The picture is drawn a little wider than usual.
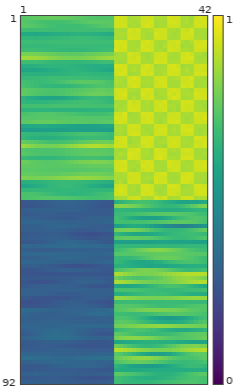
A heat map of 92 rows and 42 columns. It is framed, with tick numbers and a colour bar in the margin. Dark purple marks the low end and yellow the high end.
It is made of 2 by 2 panels. Panel 1,1: high, streaked across. Panel 1,2: very high, checkered, faint in contrast. Panel 2,1: low, streaked across, faint in contrast. Panel 2,2: high, streaked across.
